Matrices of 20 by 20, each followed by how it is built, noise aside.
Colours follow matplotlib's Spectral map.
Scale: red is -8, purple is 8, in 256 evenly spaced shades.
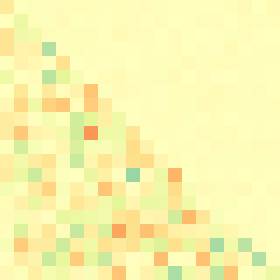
lower triangular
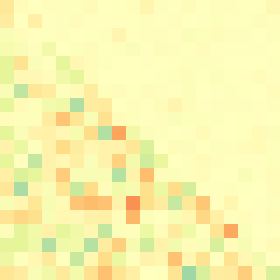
lower triangular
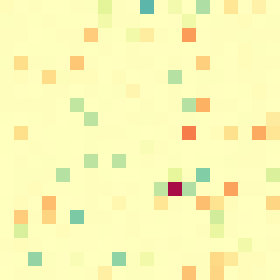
sparse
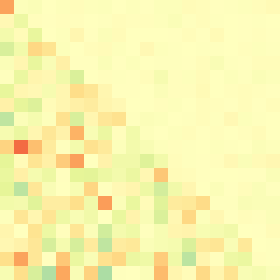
lower triangular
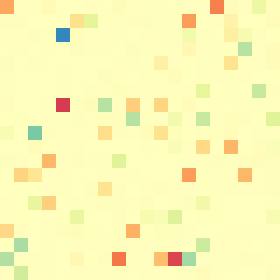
sparse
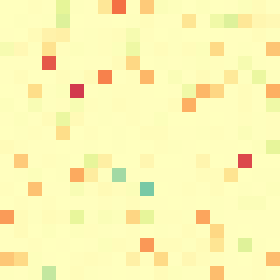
sparse
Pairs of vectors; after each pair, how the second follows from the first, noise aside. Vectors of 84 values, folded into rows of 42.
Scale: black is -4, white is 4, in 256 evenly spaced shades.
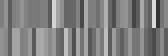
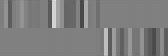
partly zeroed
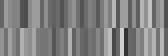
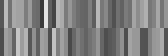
reversed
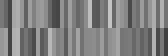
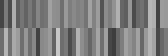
reversed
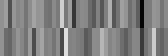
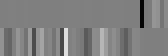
partly zeroed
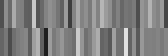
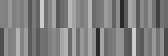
reversed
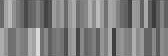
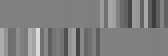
partly zeroed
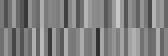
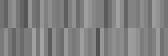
shrunk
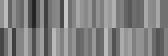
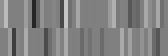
partly zeroed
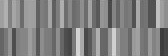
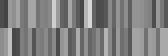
reversed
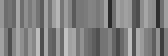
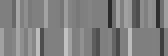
partly zeroed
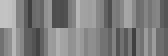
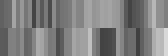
reversed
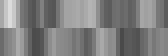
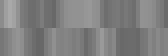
shrunk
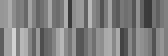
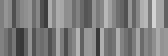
reversed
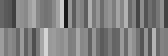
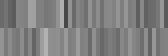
shrunk
